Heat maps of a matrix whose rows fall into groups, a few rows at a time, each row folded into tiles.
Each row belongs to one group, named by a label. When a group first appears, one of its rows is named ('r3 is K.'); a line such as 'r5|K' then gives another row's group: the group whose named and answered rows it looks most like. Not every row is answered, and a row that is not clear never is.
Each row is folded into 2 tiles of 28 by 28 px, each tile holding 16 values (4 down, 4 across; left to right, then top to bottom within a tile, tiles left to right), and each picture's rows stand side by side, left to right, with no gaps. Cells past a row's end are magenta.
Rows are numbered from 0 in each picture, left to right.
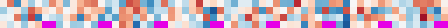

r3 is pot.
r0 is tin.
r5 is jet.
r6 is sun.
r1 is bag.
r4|jet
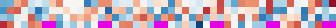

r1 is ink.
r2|jet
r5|tin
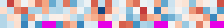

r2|pot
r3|jet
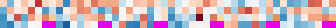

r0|sun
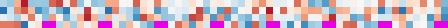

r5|ink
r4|bag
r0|jet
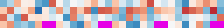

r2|bag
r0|jet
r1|bag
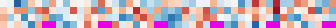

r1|sun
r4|tin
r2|jet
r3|sun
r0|tin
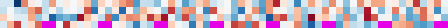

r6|pot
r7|pot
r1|jet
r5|tin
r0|tin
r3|bag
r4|jet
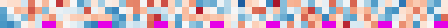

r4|tin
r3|ink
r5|jet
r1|ink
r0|sun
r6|jet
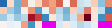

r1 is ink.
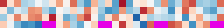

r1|ink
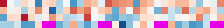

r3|ink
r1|tin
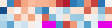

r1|tin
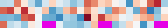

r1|sun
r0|jet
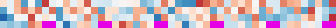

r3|sun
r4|bag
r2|jet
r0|sun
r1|sun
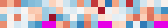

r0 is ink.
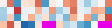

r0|tin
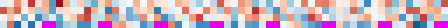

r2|pot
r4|ink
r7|tin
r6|ink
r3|ink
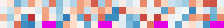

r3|pot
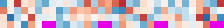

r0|jet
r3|tin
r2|tin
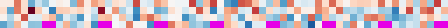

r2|pot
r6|pot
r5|tin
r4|jet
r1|bag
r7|sun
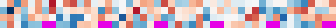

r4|jet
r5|sun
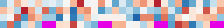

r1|pot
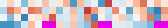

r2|pot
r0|sun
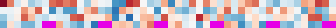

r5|pot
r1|ink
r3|pot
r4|bag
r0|ink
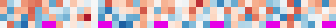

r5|tin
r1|ink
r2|sun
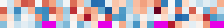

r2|bag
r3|jet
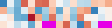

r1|jet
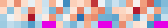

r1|bag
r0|ink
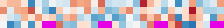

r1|bag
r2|sun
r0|ink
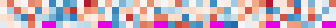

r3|tin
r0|bag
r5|tin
